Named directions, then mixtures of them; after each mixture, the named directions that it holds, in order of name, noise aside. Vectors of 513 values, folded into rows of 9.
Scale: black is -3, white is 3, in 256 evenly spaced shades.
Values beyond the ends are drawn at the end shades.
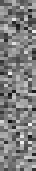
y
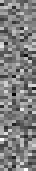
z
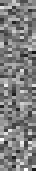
y, z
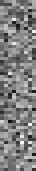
y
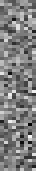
y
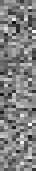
y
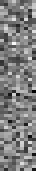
y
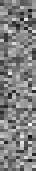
y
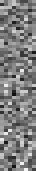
y, z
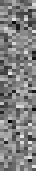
y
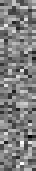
y, z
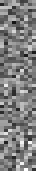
y, z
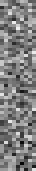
y, z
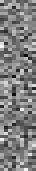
z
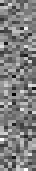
z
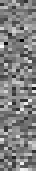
z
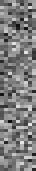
y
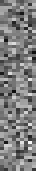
y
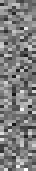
z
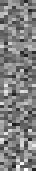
y, z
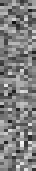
y, z
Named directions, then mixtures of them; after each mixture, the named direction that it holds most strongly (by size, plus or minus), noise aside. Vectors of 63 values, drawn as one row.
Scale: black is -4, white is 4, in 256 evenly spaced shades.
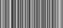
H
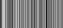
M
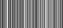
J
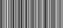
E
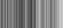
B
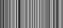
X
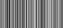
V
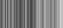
B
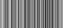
J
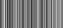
M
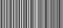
H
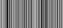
J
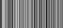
M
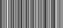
E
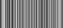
M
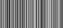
V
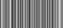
H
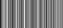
M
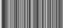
M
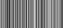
V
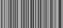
X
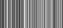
J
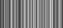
X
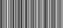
E
